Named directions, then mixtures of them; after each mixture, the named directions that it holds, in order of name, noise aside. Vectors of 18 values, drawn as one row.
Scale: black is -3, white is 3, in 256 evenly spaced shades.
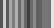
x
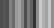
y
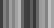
x, y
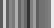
x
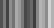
x, y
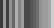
x, y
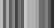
x, y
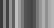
x, y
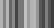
x, y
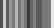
x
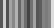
x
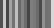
x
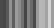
y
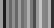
x, y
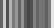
x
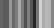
y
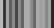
x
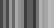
x, y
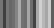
x, y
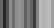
y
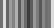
x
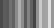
y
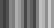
y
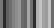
x, y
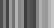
x, y
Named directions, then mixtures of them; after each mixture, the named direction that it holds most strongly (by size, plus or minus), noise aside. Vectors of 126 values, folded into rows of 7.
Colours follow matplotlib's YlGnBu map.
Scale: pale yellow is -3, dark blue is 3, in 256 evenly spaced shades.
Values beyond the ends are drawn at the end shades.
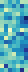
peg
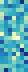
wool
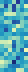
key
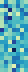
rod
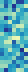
key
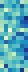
peg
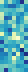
wool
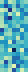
rod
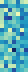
rod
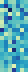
rod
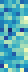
peg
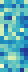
peg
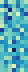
rod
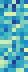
key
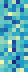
key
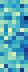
peg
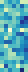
peg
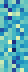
rod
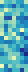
peg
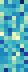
wool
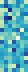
rod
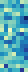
peg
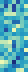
key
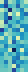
rod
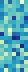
wool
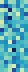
rod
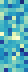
wool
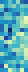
peg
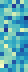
peg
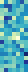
wool
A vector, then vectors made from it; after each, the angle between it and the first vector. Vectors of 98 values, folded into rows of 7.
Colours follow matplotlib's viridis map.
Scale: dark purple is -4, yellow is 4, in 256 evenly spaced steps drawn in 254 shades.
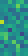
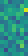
partly opposed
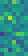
orthogonal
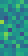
nearly parallel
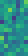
partly opposed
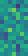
nearly opposite
